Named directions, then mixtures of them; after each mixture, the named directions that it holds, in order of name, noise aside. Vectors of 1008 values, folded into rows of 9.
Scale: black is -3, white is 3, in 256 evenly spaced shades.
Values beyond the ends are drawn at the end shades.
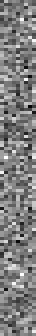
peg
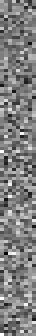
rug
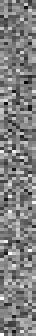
peg, rug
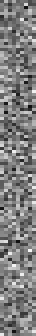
peg, rug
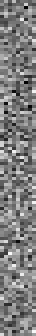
peg, rug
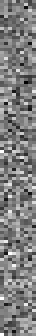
peg, rug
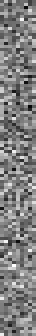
peg, rug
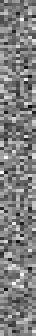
peg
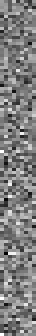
rug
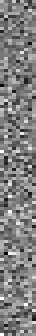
rug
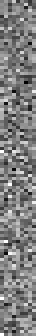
peg, rug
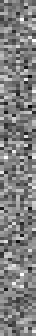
peg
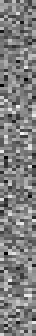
peg, rug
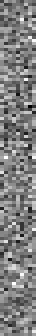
peg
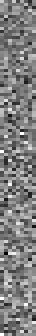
rug
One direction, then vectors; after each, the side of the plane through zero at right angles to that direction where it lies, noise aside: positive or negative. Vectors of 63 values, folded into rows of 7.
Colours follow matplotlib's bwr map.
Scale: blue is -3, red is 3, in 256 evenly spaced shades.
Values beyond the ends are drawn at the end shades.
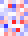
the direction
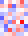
positive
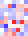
positive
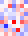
positive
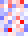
positive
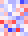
positive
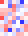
negative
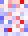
positive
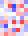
positive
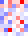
positive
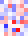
positive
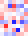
negative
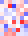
positive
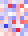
positive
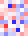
negative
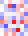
positive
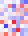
positive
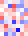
negative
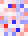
negative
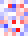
positive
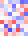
positive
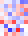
positive
